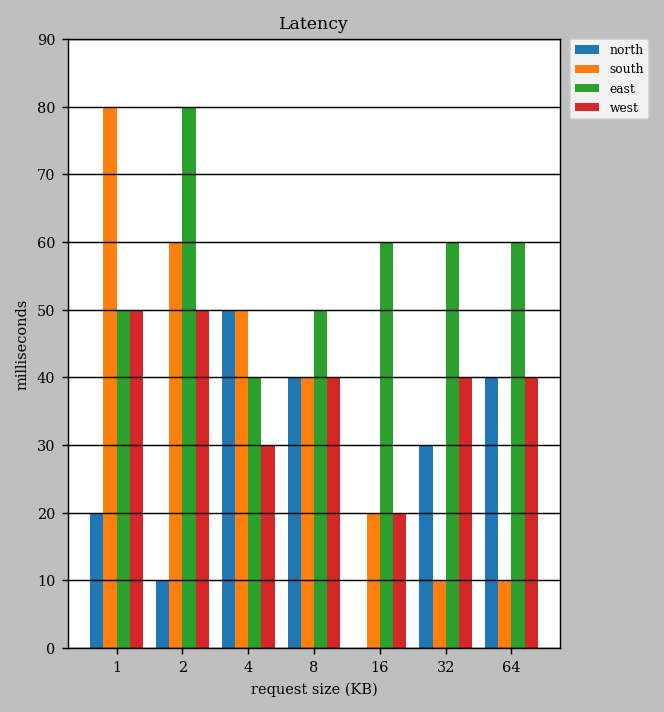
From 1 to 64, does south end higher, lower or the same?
lower
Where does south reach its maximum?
1
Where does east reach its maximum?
2
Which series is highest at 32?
east
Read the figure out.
Title: Latency
x-axis: request size (KB), ticks 1 2 4 8 16 32 64
y-axis: milliseconds, ticks 0 10 20 30 40 50 60 70 80 90
Legend: north, south, east, west
Values:
north: 20 10 50 40 0 30 40
south: 80 60 50 40 20 10 10
east: 50 80 40 50 60 60 60
west: 50 50 30 40 20 40 40
